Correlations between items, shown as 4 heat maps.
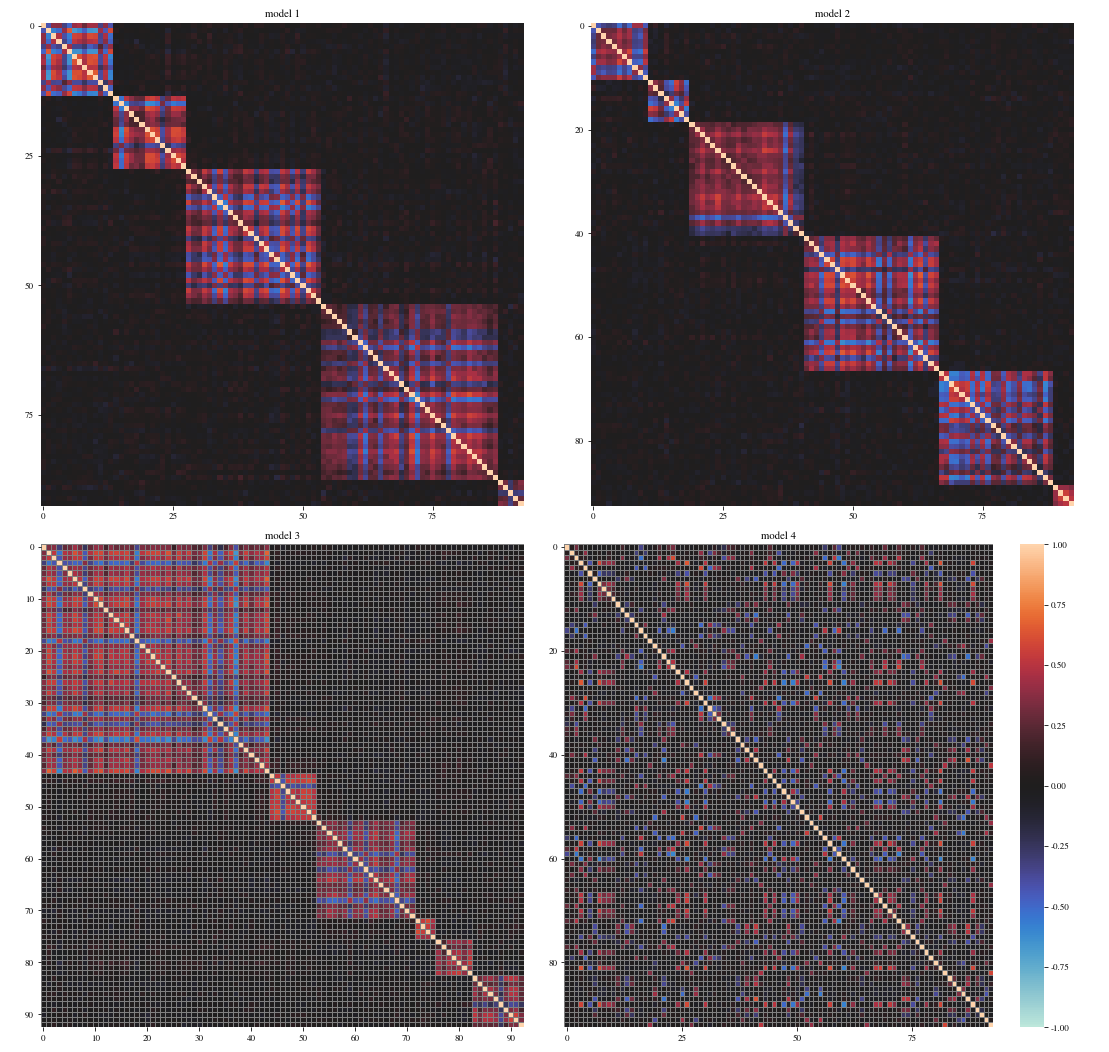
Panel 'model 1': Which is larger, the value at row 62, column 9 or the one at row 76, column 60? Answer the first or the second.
the first
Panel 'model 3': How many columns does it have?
93
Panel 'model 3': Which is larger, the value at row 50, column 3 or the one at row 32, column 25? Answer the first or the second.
the first
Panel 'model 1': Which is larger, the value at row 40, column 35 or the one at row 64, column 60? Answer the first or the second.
the second
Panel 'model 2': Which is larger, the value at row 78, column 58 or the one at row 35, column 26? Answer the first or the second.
the second
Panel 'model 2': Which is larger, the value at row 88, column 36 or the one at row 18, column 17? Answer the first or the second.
the first
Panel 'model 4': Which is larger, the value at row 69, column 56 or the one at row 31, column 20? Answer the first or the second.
the second
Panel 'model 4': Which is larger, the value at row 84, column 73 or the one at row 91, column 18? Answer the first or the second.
the first
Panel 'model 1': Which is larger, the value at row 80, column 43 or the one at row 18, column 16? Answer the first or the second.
the second
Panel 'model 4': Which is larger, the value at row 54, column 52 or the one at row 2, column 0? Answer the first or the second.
the second
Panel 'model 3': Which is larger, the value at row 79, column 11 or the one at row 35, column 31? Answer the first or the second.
the second
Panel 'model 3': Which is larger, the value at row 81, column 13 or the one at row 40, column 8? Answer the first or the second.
the first
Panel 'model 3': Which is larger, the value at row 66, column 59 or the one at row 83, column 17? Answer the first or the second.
the second
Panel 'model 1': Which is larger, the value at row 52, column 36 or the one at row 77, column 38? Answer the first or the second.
the first
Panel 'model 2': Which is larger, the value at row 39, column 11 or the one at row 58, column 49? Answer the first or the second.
the second
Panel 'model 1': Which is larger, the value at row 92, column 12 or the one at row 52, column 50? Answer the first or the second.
the first
